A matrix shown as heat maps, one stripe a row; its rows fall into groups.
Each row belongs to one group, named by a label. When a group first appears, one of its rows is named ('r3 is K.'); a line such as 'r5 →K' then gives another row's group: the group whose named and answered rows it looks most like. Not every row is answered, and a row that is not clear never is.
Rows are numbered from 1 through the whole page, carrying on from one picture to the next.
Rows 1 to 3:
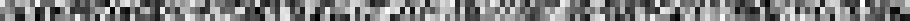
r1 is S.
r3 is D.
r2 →D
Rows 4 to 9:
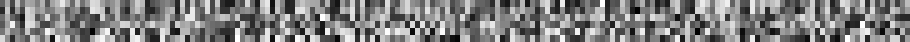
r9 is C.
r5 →C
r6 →D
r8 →D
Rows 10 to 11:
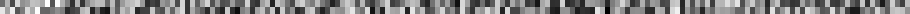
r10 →C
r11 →S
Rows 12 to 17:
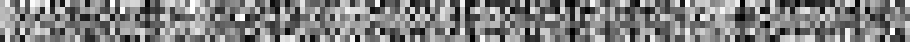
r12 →C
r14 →D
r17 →D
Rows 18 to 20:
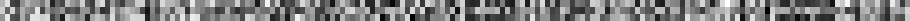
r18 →C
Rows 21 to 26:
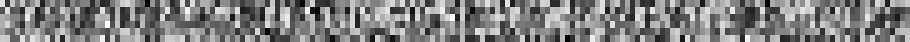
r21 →S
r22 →D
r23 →D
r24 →D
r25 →S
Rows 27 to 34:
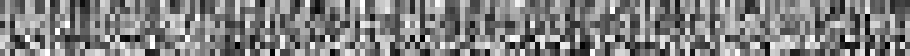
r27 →D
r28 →D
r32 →D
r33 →S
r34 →C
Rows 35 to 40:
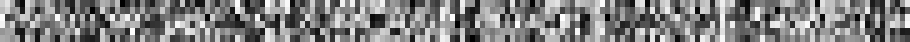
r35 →D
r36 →D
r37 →S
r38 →S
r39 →D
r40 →D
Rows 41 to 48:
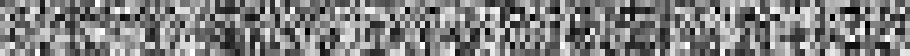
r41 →C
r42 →S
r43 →D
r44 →S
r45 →C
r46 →C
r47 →S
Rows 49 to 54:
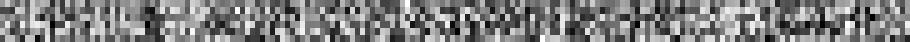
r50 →C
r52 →C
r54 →D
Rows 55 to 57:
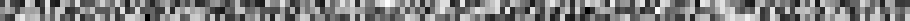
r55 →D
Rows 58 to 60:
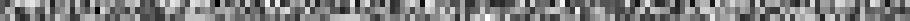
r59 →D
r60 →S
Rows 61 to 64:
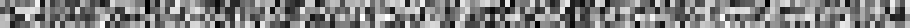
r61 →S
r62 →C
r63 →D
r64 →C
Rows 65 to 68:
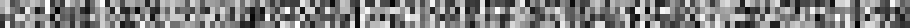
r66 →D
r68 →D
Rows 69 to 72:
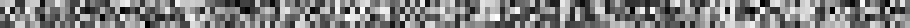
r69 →S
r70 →D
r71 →S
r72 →C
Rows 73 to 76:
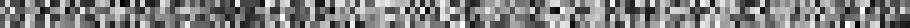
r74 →S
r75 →D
